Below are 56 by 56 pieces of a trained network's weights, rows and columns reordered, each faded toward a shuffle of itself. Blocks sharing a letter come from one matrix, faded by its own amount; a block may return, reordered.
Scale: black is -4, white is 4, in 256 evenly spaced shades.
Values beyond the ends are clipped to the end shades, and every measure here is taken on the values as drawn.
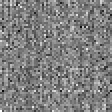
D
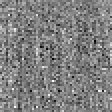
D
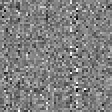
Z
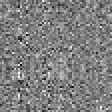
Z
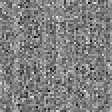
D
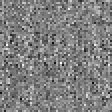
D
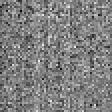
D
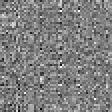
Z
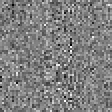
Z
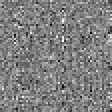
Z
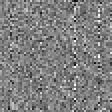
Z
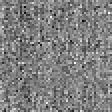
D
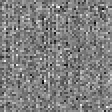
D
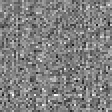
D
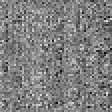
D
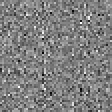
Z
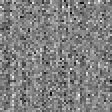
D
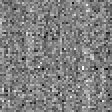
D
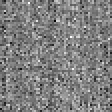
D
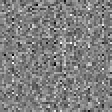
Z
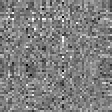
Z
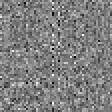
Z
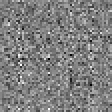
Z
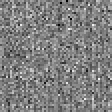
D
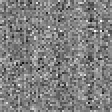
D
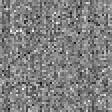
D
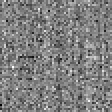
D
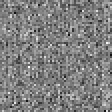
D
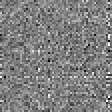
Z
